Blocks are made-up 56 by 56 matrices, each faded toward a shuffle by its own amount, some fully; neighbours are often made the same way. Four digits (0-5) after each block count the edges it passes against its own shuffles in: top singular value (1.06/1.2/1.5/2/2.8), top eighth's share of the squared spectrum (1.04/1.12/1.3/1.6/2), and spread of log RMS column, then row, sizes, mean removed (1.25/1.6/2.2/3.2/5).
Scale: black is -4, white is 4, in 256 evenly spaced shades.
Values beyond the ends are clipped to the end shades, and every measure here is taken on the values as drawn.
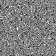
2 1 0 0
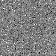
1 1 0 0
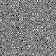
3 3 1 1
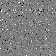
2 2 0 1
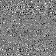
1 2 0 2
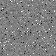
2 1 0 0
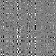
4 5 3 2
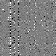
4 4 2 0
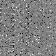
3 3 1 0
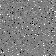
2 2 1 0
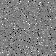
1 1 0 0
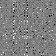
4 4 2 1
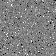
0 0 0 0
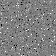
0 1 0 0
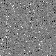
2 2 1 0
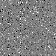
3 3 1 0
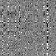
4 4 3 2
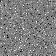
1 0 0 0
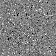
0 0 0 0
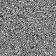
0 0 0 0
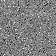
0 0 0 0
